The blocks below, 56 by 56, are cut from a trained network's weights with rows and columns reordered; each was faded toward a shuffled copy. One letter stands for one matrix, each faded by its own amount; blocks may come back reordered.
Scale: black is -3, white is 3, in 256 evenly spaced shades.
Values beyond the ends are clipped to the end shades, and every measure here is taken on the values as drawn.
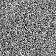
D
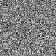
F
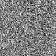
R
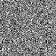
F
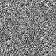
F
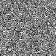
F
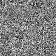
D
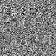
F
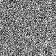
R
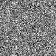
R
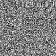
R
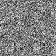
R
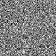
F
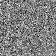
D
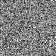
D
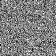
D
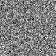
R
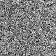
D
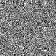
F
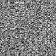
F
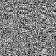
F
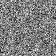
D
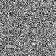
R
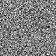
F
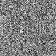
R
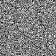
R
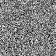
D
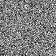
D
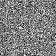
D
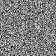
R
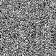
D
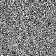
D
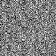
R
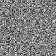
F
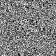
D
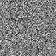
R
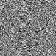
F
